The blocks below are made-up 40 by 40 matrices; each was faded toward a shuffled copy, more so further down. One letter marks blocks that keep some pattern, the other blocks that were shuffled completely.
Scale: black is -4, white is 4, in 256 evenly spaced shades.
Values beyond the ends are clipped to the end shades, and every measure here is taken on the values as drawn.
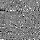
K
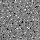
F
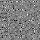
K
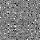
K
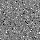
F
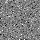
F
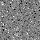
F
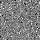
F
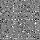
K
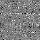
K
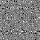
K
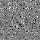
K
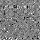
K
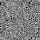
K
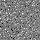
F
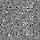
K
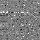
K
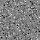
F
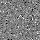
F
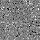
K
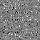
K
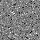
F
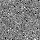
F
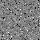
F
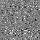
K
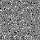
K
